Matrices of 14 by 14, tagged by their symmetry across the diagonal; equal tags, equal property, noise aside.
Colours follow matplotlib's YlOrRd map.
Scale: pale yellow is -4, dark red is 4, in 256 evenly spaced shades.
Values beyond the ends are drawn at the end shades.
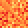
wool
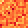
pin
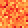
pin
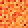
pin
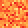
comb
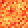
pin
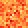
wool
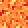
wool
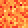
comb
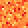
wool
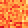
wool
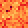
pin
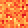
comb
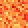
wool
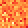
comb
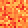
wool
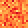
comb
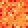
pin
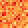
pin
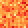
comb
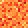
pin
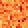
comb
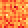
wool
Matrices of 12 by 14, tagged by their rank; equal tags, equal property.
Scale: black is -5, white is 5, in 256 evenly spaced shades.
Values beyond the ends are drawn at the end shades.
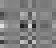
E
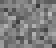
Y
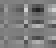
E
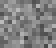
Y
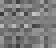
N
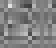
N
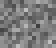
Y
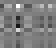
E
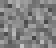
Y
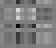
E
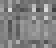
N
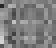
N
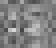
N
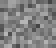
Y
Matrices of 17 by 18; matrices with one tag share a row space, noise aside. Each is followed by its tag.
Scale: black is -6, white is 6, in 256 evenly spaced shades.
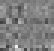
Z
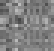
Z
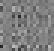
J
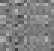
Z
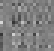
J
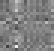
Z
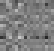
Z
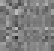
Z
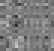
Z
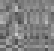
Z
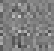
J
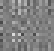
J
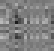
Z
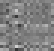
Z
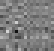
Z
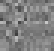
Z
